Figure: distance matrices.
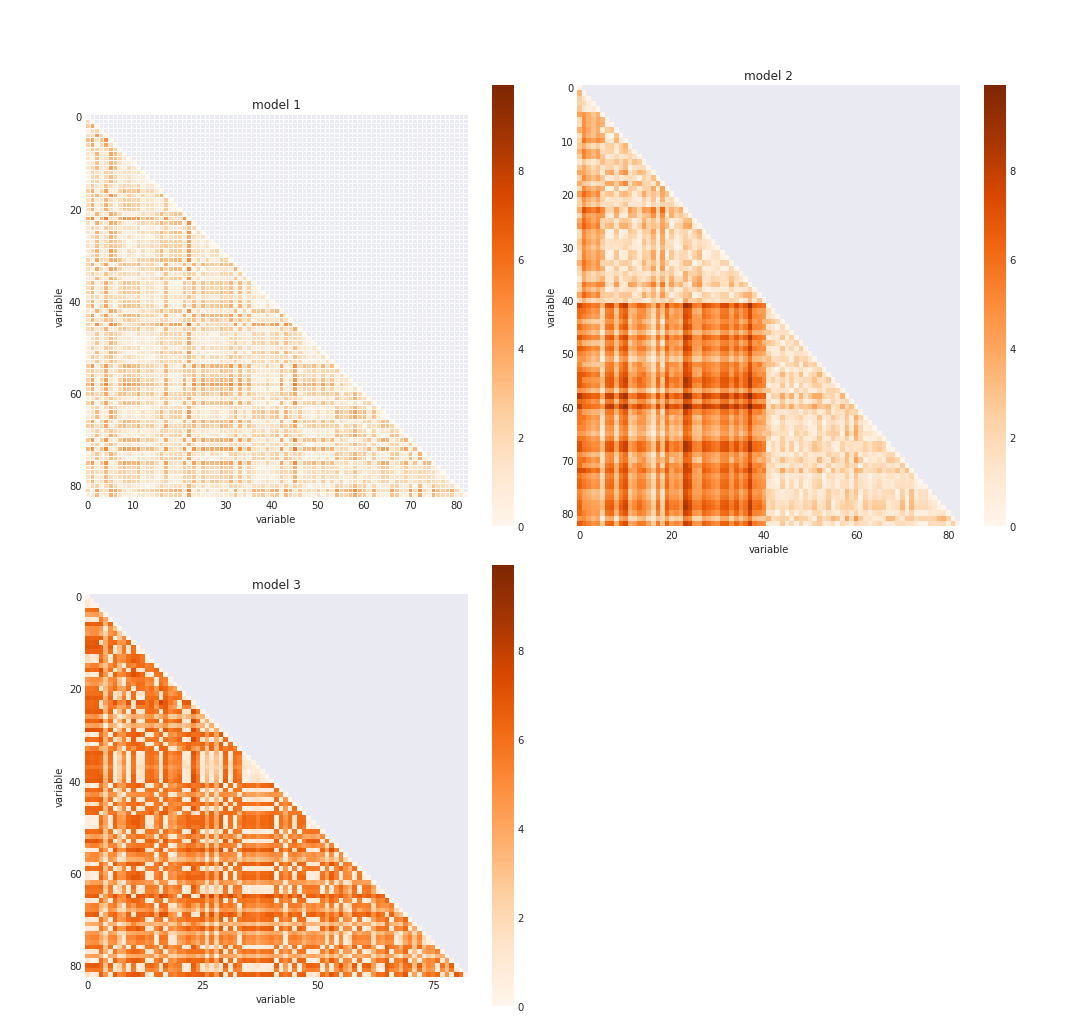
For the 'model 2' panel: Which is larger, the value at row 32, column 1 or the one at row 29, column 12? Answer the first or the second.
the first
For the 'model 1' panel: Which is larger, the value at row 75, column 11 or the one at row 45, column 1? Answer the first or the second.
the first
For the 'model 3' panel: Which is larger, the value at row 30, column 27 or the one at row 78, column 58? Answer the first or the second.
the first
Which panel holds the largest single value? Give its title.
model 2
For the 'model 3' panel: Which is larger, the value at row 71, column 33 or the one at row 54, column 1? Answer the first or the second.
the second
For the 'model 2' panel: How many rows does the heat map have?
83
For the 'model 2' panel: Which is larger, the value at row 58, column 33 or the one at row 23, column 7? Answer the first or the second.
the first
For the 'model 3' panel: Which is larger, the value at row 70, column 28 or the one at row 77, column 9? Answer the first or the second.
the second
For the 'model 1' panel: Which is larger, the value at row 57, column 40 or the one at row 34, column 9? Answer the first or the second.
the second
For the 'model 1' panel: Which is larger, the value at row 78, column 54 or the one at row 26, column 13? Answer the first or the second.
the first
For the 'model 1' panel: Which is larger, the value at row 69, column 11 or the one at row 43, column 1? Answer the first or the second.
the second
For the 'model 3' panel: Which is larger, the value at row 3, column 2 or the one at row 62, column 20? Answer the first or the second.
the first
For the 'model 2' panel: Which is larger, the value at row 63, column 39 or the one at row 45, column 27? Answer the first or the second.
the second
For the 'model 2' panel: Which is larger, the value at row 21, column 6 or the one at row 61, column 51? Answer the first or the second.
the second
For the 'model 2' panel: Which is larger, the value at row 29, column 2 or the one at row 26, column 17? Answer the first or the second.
the first
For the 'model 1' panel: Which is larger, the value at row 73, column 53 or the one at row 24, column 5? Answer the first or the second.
the second
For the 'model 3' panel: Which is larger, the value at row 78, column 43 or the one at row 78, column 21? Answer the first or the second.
the second
